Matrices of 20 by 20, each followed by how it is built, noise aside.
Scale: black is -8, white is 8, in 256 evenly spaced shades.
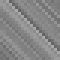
Toeplitz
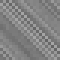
Toeplitz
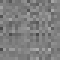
low rank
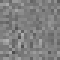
low rank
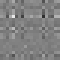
low rank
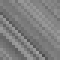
Toeplitz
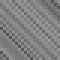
Toeplitz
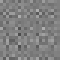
low rank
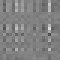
low rank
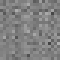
low rank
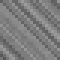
Toeplitz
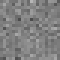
low rank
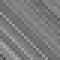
Toeplitz
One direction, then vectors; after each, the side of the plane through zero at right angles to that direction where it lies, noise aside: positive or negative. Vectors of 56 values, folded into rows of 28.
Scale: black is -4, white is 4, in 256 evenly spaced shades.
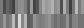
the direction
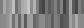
negative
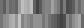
positive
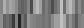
negative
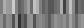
negative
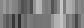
negative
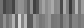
positive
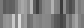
positive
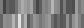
positive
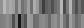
negative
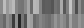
negative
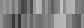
negative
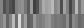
positive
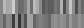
negative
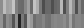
negative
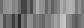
negative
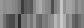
negative
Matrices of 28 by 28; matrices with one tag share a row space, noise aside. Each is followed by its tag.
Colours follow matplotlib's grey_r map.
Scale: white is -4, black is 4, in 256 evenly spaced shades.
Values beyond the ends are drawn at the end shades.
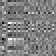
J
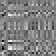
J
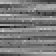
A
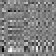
J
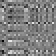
J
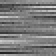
A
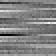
A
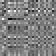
J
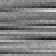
A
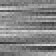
A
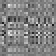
J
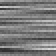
A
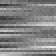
A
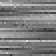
A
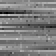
A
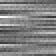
A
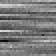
A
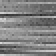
A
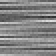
A
